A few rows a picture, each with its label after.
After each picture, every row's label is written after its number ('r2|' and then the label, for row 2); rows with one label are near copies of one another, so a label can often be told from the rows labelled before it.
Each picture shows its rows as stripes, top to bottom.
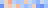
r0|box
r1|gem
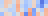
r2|gem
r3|gem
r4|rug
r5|rug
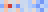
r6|gem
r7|box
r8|gem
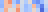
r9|box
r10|gem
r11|gem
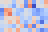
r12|rug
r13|rug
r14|box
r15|box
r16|gem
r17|gem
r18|rug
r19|gem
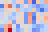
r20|rug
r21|box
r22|gem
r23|rug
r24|rug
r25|rug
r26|box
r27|box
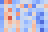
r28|box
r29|rug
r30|box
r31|gem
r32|box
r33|gem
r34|gem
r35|gem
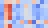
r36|gem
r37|box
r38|box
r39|box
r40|box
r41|rug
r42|box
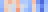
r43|gem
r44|gem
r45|gem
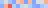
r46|rug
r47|box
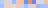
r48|rug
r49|gem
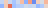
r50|rug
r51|box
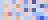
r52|rug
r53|gem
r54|rug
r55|box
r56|gem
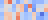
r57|box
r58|rug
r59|rug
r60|gem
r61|gem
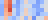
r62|box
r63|box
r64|box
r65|box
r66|rug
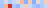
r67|rug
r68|box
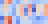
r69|box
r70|rug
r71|rug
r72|rug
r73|box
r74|box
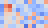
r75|rug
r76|box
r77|box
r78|gem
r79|rug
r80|gem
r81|rug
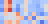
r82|box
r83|box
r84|box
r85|gem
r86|rug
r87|gem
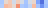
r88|gem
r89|gem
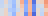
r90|rug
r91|rug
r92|rug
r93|rug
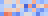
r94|gem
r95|rug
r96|gem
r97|box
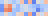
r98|rug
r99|box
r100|box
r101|rug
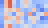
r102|box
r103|box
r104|gem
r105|rug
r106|gem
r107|gem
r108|box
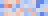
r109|gem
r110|box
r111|rug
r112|gem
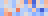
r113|rug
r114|rug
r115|gem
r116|box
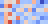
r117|gem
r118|box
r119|rug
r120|box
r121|gem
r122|box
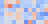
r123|gem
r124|box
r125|rug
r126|gem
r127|gem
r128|rug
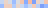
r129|rug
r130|gem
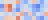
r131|gem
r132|box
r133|box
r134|rug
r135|gem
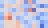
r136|rug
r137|gem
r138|rug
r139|gem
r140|box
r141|gem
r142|gem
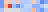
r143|gem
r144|box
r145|gem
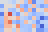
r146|rug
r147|gem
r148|rug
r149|box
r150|gem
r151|box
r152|gem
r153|gem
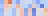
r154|box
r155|gem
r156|rug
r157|rug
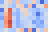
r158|gem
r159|rug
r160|box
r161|box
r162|box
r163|box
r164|box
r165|rug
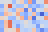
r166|rug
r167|box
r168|rug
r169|gem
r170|rug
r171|box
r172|box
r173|gem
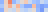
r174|box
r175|gem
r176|gem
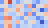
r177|box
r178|rug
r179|gem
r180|rug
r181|box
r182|gem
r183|box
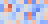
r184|rug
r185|box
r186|box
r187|rug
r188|rug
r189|gem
